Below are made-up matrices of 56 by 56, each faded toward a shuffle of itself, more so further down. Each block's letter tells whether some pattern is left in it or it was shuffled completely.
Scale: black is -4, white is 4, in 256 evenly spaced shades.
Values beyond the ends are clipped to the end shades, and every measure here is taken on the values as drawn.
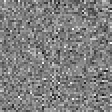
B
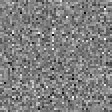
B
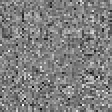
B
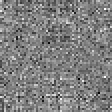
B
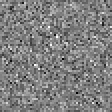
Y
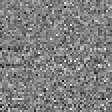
B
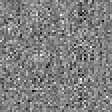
B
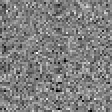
B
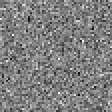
Y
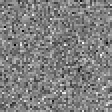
Y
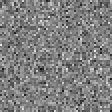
B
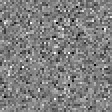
B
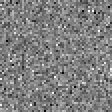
Y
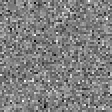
Y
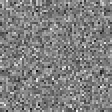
B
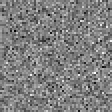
Y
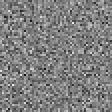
B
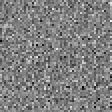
B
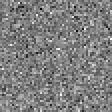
Y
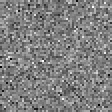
Y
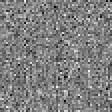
B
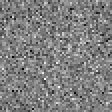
Y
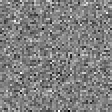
B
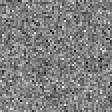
Y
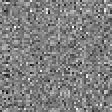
B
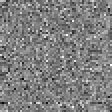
B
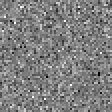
Y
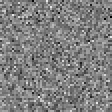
Y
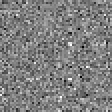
B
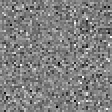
B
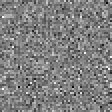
B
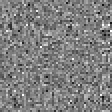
B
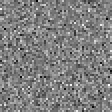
Y
